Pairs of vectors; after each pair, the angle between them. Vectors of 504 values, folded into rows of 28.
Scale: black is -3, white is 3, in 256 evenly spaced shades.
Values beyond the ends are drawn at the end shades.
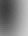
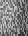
partly opposed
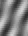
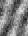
nearly parallel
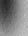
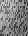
partly opposed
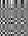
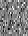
orthogonal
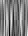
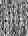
partly aligned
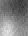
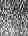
partly aligned
